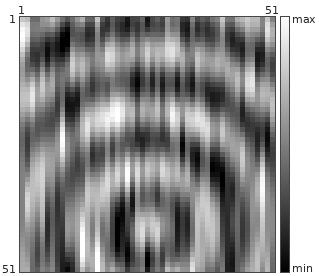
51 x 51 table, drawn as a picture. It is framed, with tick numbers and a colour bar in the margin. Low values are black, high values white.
Concentric rings centre on the bottom middle. No overall slope runs across the table. The centre is the ninth with the highest average. On average the colour sits 50% of the way up the scale.
